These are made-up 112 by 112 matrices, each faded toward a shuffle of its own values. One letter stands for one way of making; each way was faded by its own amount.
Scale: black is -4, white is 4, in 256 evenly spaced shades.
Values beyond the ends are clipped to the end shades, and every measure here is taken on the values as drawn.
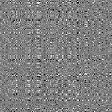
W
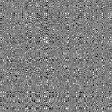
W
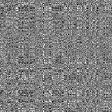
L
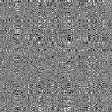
W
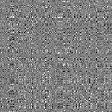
W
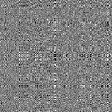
L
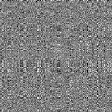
L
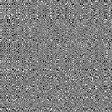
W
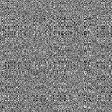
L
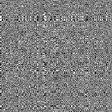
L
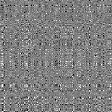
W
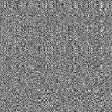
L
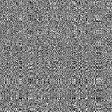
L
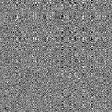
L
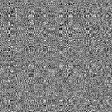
L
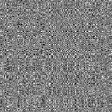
L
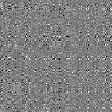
W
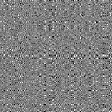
W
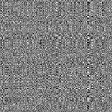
L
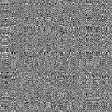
L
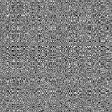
L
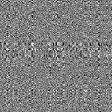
L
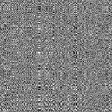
L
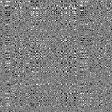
W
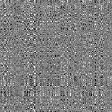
W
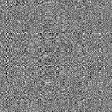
L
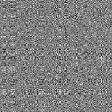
L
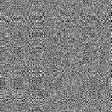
L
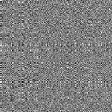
L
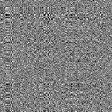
L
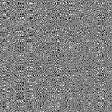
W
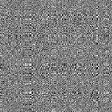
L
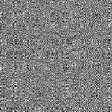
L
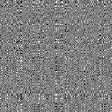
W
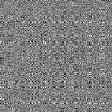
L
